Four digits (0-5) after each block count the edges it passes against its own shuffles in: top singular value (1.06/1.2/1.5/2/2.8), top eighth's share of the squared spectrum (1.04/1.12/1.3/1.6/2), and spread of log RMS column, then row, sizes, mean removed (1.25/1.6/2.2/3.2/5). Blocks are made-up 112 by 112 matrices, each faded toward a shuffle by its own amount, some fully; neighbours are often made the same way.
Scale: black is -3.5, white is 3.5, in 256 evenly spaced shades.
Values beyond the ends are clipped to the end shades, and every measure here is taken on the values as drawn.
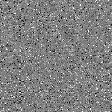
4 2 1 1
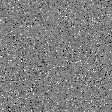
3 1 0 0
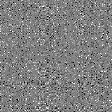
4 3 2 2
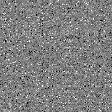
3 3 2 1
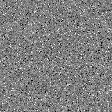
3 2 0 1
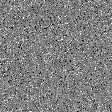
0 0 0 0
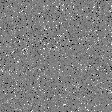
3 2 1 1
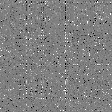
4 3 2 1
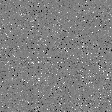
3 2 1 1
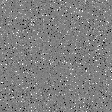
3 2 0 0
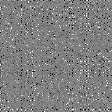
4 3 2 2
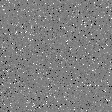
0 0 0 0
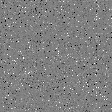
2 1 0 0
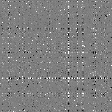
5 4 2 2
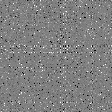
4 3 1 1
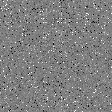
3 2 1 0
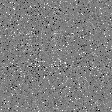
3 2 0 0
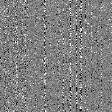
2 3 4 0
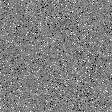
0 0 0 0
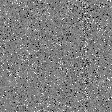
1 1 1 0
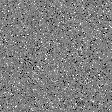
0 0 0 0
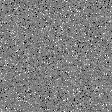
0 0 1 0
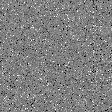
1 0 1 0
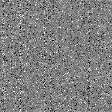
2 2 2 0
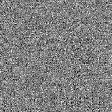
3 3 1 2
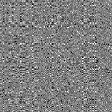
5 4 3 3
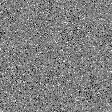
0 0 0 0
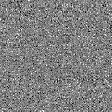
4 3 1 2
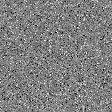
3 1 0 0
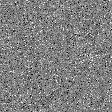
2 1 0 0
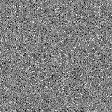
4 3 1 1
